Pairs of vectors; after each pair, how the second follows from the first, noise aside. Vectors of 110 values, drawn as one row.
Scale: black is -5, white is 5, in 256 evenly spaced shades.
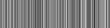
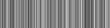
sign-scrambled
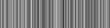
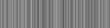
shrunk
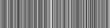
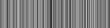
negated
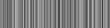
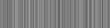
shrunk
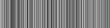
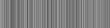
shrunk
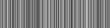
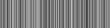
negated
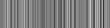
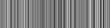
copied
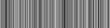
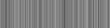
shrunk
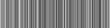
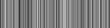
sign-scrambled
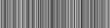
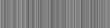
shrunk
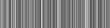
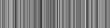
sign-scrambled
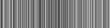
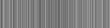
shrunk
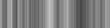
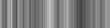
copied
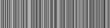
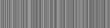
shrunk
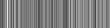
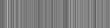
shrunk
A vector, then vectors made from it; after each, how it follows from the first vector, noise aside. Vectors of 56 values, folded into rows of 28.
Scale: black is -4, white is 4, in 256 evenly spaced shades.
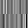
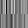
wrapped around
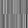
shrunk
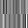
negated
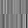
shrunk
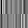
reversed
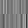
shrunk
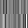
negated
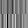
wrapped around
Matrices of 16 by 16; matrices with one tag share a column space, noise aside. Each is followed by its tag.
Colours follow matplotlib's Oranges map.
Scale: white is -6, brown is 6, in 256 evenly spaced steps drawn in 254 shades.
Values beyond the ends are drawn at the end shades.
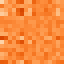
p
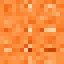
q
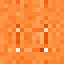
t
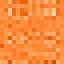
p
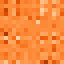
p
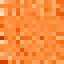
p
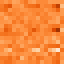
q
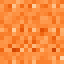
q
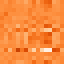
t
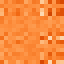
p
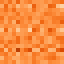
q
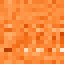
t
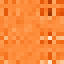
p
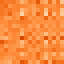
p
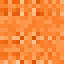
p
